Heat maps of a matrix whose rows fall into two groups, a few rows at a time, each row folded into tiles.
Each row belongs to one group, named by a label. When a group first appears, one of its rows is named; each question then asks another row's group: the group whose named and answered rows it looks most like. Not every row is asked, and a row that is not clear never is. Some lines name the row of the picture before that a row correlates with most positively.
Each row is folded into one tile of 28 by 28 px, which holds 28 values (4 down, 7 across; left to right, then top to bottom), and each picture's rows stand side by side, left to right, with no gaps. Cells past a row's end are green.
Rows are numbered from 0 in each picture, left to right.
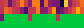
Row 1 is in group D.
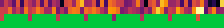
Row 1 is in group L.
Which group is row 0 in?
L
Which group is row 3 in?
L
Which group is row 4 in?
L
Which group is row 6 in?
L
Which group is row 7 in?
L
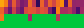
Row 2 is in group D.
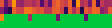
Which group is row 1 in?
L
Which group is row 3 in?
L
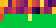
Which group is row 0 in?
D
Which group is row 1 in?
D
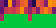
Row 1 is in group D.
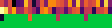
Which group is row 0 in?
L
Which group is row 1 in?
D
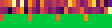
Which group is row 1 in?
D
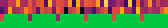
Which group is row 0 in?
L
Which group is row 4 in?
L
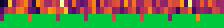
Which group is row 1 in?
D
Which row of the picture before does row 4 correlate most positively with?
3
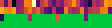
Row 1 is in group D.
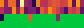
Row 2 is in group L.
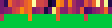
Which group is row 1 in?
D
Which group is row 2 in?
D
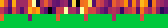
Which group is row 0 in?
D
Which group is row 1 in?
D
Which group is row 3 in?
D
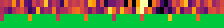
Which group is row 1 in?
L
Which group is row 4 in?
L
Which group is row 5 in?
D
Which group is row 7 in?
D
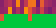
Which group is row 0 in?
L
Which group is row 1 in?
D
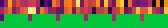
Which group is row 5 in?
L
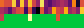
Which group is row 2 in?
L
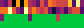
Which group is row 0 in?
L
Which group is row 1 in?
D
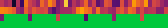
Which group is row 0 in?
L
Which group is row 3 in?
L
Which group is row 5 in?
D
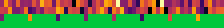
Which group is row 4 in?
D
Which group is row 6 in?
L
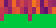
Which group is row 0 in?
D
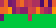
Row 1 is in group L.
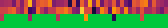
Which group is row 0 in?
L
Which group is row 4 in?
L
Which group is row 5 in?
D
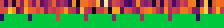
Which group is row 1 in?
L
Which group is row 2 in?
L
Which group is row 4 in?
L
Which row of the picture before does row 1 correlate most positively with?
4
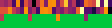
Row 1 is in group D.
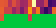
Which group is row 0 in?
D
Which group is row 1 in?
D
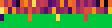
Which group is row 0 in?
L
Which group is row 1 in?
D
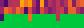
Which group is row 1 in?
D
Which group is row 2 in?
D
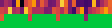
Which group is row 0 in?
L
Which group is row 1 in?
D
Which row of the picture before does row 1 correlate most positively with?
1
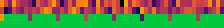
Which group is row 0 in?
D
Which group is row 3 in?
D
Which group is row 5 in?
L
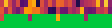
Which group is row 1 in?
D
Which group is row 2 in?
D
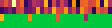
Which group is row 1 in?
L
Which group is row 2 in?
L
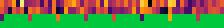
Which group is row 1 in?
L
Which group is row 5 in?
D
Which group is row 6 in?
D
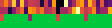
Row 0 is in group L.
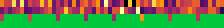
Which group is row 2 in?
L
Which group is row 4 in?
L
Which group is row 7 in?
D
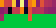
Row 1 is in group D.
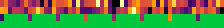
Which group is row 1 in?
L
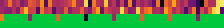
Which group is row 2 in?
L
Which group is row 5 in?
L
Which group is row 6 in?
D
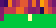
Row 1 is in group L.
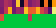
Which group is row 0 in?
L
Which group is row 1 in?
L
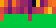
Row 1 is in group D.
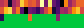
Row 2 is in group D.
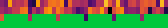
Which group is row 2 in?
D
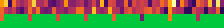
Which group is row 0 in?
D
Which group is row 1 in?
D
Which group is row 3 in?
L
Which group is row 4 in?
D
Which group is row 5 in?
D
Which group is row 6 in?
D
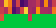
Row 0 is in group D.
